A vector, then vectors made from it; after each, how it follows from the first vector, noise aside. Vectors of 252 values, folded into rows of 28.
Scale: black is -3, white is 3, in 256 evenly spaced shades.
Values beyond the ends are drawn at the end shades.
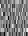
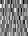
reversed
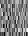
copied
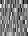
reversed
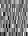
copied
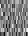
copied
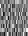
copied
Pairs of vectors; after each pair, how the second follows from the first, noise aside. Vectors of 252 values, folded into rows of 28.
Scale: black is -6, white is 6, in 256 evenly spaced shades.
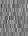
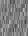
shuffled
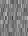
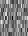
scaled up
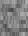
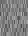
shuffled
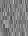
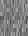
shuffled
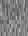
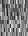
scaled up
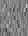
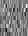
scaled up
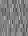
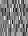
scaled up
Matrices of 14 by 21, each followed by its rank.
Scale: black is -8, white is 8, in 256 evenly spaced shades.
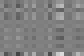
one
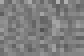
three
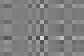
one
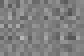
three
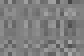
two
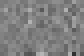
three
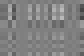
one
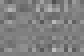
two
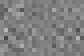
three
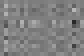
two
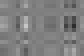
one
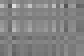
one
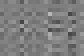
two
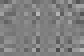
two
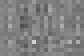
three
